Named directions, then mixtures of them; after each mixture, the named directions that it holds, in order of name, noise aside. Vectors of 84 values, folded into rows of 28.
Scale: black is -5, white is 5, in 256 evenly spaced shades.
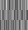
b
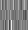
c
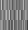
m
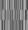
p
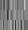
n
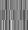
c, p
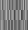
b, m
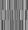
p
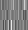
c, n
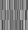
p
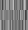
c, p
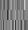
n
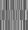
p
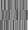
b, m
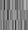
b, n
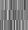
n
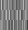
m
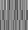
b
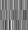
c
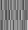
m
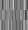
c, p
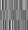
c, m
